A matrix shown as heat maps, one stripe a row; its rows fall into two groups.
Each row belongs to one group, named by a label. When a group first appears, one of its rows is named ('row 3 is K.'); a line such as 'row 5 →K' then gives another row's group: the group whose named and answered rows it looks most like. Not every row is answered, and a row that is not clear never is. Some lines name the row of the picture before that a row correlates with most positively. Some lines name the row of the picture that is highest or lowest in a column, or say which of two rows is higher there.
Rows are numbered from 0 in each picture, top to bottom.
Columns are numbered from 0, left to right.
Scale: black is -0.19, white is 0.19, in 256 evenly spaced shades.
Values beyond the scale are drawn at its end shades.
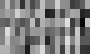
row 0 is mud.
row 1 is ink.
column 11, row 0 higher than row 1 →Yes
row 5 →ink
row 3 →ink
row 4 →ink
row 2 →mud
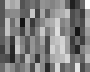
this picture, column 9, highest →2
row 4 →mud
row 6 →mud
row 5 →mud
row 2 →mud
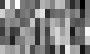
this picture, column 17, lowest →5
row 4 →mud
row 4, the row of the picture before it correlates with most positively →6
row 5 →ink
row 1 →ink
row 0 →mud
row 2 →mud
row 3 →mud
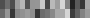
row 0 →mud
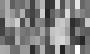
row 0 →ink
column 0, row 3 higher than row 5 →No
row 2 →mud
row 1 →ink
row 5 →ink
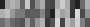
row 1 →ink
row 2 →ink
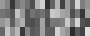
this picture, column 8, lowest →1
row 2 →ink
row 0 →ink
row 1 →mud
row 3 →mud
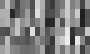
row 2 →ink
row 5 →ink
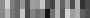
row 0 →ink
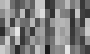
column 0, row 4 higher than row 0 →No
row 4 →mud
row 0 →ink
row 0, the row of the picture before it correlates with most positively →0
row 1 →ink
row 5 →ink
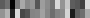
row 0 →mud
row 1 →mud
